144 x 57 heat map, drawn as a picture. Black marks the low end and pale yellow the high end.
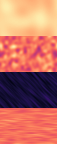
It is made of 4 by 1 panels. Panel 1,1: very high, smooth, faint in contrast. Panel 2,1: high, blotchy. Panel 3,1: very low, slanting down to the right, faint in contrast. Panel 4,1: high, streaked across, faint in contrast.
